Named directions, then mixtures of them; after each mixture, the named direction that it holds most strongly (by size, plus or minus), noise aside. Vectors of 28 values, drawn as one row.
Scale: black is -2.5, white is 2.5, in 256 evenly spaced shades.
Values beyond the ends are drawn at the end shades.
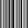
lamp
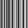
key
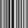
lamp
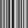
lamp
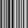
key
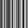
key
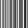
key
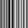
key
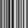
key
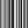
lamp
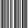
lamp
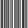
lamp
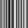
lamp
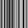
key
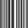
lamp
